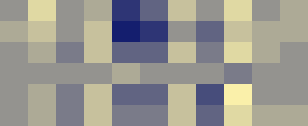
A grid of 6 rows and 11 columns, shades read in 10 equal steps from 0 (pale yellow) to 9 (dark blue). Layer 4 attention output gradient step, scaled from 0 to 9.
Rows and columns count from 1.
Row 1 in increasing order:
1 1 2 3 3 4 4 4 4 6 8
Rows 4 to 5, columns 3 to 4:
4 4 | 5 2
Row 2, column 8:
6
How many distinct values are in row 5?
7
